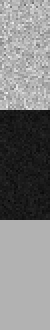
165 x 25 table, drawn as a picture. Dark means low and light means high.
The table splits into 3 rows of 1 panel. Panel 1,1: high, fine-grained. Panel 2,1: very low, fine-grained, faint in contrast. Panel 3,1: high, flat.
